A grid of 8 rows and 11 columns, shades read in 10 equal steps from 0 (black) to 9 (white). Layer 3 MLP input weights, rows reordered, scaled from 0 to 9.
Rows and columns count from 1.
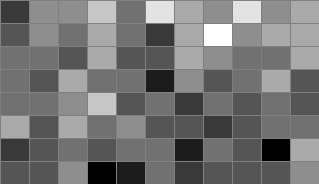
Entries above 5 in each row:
5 5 3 2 1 2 1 0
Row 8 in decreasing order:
5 5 4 3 3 3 3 3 2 1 0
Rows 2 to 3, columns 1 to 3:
3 5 4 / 4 4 3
